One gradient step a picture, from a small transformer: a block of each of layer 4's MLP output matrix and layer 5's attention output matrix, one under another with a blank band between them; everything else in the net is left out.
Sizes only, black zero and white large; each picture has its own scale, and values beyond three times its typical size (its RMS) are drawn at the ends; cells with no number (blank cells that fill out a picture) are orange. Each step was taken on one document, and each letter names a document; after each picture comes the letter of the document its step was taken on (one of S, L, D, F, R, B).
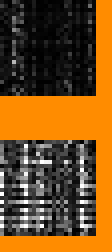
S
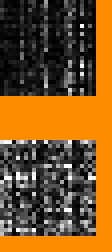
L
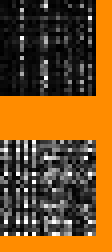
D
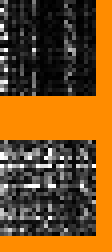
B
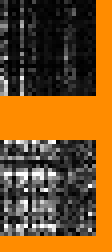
B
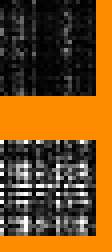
S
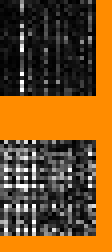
D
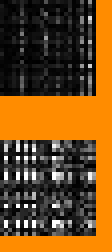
D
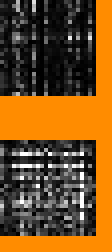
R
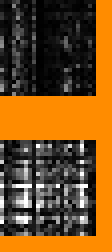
S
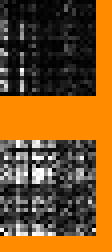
B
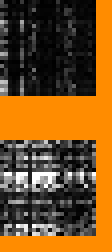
B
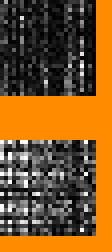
L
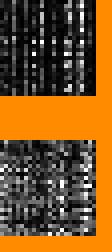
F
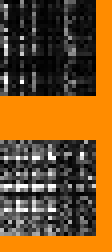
B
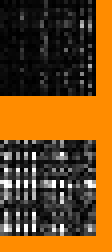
D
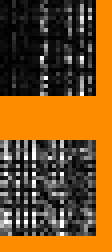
D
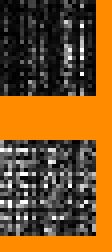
L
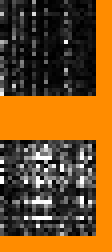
S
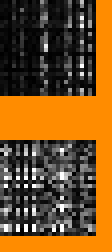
D
